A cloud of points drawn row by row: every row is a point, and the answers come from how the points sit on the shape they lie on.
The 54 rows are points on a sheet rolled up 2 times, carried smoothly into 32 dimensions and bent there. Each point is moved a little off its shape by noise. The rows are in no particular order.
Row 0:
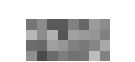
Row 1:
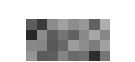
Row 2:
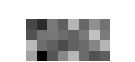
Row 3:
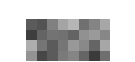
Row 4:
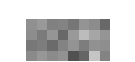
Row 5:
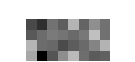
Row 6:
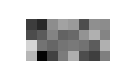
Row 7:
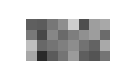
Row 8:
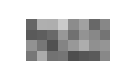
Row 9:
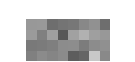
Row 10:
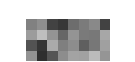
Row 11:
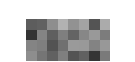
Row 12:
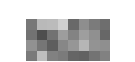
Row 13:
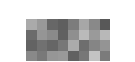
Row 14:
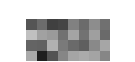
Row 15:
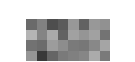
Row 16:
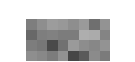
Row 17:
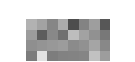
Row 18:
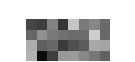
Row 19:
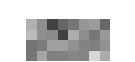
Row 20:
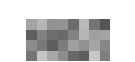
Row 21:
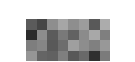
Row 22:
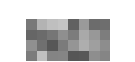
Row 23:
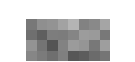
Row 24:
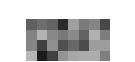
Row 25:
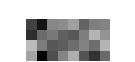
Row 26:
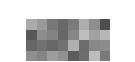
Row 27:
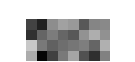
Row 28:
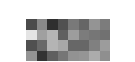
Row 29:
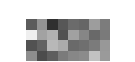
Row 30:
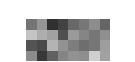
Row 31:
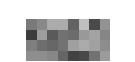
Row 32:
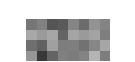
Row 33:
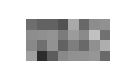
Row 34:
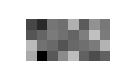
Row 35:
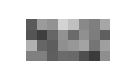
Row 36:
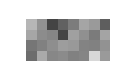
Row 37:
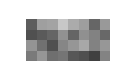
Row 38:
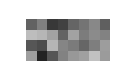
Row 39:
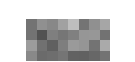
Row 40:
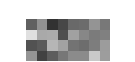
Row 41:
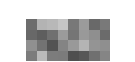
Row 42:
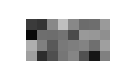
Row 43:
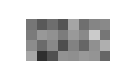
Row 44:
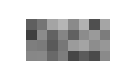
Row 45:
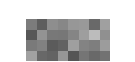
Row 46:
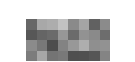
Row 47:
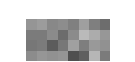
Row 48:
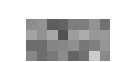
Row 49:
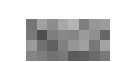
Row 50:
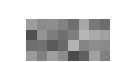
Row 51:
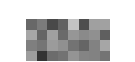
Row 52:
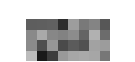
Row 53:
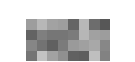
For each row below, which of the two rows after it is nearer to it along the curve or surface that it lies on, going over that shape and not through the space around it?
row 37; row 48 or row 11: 11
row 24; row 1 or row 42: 42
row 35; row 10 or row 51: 51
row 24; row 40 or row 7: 40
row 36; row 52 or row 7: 52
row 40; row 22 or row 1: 22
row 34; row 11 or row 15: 11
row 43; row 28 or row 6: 28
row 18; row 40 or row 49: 40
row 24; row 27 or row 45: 27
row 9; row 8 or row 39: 39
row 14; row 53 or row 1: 53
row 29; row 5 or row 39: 5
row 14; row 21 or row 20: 20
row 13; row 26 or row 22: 26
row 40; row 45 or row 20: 20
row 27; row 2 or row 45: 2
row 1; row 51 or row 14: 51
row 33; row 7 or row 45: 7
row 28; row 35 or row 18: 18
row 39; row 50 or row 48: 50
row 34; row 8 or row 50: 8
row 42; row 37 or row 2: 2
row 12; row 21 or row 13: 21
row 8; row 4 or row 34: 4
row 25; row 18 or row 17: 18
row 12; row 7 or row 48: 7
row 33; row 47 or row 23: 47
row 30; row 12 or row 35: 12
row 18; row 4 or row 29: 29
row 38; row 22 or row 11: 22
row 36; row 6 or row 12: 12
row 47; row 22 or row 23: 23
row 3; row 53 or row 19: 53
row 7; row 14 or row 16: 16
